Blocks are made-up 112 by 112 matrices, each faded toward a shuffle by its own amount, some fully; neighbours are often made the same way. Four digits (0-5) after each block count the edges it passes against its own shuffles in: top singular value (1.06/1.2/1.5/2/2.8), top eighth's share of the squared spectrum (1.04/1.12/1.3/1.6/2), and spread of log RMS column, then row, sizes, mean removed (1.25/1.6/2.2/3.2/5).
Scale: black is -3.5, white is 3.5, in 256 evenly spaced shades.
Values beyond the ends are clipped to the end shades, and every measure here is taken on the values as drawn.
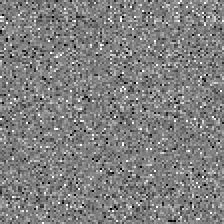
3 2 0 1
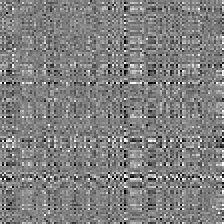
5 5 4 4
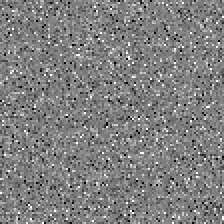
2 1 0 0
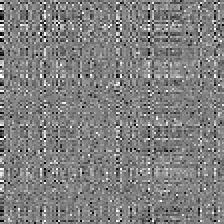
5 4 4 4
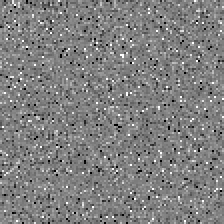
2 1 0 0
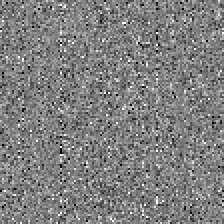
1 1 3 0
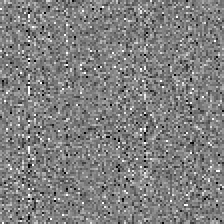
2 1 3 0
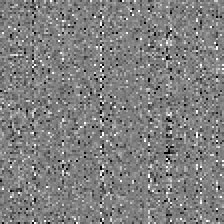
4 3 3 1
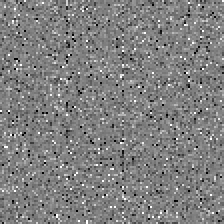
2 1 1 0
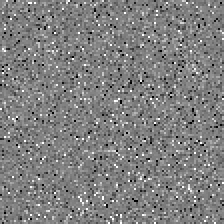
0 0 0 0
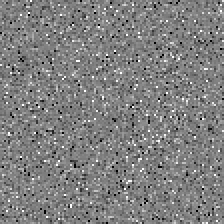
1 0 0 0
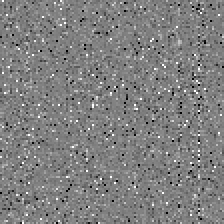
2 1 1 0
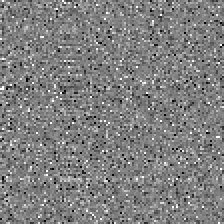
3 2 1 0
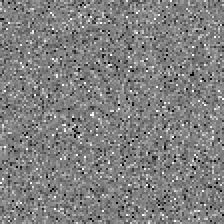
2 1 0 0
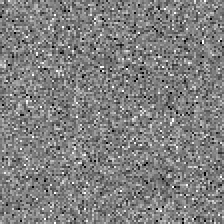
2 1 0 0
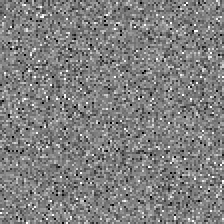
0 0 0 0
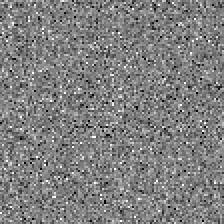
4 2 1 1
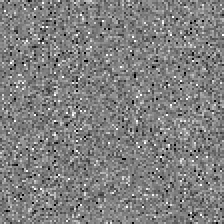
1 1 2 0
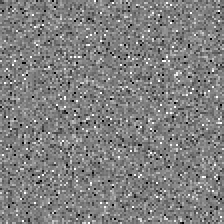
1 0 0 0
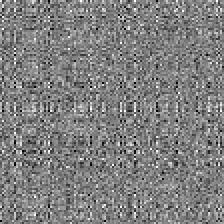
5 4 3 3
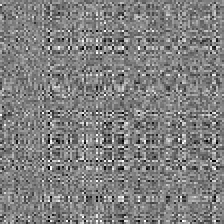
5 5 4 4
